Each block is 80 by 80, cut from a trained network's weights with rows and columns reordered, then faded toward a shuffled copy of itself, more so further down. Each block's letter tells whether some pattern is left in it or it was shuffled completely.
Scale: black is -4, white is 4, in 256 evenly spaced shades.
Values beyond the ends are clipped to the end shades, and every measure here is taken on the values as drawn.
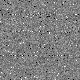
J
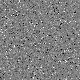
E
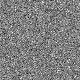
E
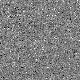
J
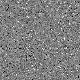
J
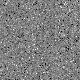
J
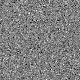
J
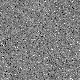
E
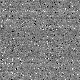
J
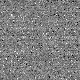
J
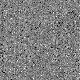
J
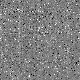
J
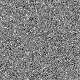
J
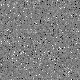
J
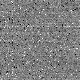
J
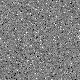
E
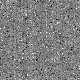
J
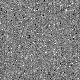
J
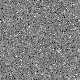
E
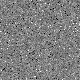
E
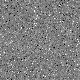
E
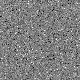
E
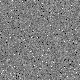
E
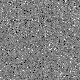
J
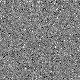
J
